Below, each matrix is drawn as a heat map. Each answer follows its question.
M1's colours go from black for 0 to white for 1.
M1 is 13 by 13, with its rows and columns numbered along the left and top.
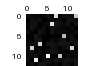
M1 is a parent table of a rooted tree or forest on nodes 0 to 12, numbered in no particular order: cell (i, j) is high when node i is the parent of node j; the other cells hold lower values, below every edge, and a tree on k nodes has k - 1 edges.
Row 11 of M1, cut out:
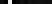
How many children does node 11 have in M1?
1
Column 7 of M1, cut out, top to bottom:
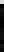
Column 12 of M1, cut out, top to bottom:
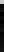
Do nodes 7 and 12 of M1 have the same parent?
yes
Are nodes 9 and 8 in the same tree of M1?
yes
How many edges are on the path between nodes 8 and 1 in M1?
1
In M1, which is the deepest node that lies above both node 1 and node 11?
8
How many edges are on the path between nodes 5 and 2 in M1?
4
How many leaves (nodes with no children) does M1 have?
6
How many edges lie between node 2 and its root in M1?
3
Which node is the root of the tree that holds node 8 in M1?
10
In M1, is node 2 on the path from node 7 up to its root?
no
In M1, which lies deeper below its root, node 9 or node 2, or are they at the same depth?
node 2
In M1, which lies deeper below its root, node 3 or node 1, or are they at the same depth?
the same depth
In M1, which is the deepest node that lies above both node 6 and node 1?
8
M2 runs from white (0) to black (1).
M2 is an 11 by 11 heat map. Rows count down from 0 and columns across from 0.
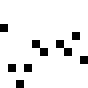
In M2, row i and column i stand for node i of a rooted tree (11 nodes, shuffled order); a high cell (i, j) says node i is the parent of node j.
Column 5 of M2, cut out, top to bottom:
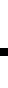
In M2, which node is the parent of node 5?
6
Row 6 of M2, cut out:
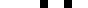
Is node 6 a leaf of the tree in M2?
no
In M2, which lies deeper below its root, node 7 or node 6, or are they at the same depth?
node 7
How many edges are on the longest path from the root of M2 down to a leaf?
4
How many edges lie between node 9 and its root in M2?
3
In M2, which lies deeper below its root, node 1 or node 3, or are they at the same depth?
the same depth
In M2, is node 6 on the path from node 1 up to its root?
yes
